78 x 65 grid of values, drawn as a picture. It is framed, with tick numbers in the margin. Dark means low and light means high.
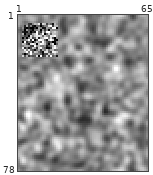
Stripes: none. Roughest part: top left. Odd patch: rougher, in the top left. Grain: blotchy.
